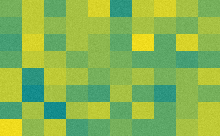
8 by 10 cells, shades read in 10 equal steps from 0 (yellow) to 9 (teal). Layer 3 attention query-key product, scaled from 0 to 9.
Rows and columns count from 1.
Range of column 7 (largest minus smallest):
6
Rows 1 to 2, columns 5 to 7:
1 8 2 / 3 5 3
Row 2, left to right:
6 2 4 3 3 5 3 4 5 3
